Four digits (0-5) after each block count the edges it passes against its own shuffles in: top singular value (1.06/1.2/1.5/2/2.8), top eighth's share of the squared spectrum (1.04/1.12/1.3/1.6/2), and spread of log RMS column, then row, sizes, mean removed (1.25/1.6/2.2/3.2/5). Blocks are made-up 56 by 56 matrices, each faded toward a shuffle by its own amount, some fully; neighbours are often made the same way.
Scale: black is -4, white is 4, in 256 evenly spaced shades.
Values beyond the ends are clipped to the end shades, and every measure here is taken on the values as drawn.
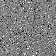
1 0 0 0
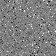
0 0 0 0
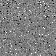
2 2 0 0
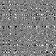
4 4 2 3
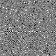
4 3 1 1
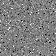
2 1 0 0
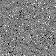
1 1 0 0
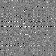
4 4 1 2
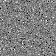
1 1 0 0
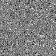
3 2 1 1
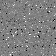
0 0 0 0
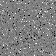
1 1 0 0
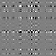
5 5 3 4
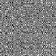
4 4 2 2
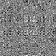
4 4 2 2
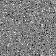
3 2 0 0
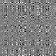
4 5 3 3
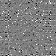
4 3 1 2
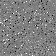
1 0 0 0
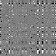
5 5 3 3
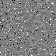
2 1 0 0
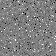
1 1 0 0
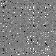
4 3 1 1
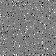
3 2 0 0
